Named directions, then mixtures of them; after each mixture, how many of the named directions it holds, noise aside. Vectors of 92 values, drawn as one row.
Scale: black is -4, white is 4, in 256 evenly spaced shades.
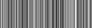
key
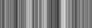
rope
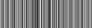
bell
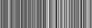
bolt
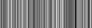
one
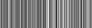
one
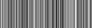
one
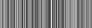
two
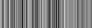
three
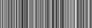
one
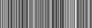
one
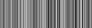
three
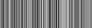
three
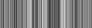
two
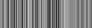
three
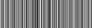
one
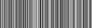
two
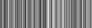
three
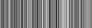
three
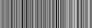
three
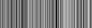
three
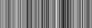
two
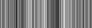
two
